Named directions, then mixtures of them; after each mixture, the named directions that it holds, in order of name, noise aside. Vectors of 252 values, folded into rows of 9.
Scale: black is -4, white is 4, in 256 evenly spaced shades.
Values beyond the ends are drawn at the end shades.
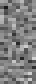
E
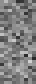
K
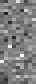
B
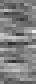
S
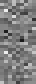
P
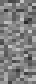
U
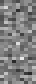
E, U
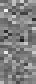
P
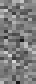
E, P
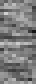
E, S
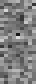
K, S, U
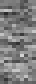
B, K, S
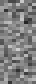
U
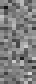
E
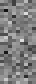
B, K, P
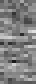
S, U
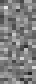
E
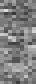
K, P, S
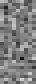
E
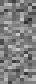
U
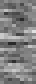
S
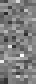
B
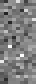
B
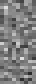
E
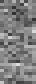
P, S, U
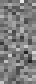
E, P, U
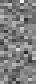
E, P, U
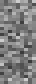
K, U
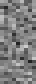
E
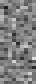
E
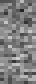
B, S, U
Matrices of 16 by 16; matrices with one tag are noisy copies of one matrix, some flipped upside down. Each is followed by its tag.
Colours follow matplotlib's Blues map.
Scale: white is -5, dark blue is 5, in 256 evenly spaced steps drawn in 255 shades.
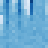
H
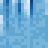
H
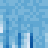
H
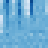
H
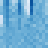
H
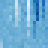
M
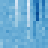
M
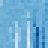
M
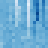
M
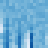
H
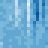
M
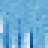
H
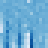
H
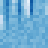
H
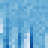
H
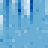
H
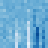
M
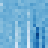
M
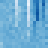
M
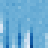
H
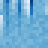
H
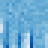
H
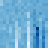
M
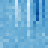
M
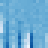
H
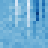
M
